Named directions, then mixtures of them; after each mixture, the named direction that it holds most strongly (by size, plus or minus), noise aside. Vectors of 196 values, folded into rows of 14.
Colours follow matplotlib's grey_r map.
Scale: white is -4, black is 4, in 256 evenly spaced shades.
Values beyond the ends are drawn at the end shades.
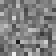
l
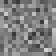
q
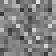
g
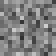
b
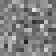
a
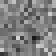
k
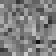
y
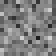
g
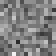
l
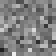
y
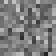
b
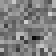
k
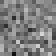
l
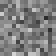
l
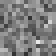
y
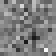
k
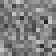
y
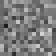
q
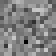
a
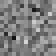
a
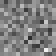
q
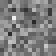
a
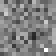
q
